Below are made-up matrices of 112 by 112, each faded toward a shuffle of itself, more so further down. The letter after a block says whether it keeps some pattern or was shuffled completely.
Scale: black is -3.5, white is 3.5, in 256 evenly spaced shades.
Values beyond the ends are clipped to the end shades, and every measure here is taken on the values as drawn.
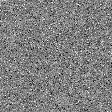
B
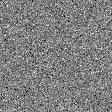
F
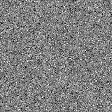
B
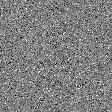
F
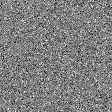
F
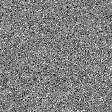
B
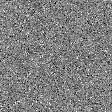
F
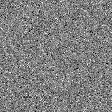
B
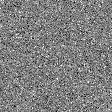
F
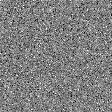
B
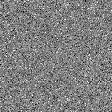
B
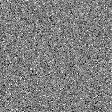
B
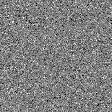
B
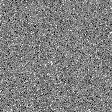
F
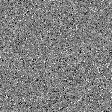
B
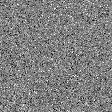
B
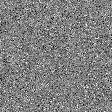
F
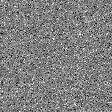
B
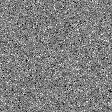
F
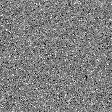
F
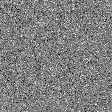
F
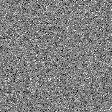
B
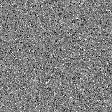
B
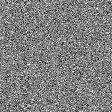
B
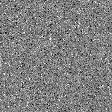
B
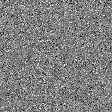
F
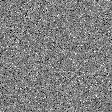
F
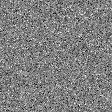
F
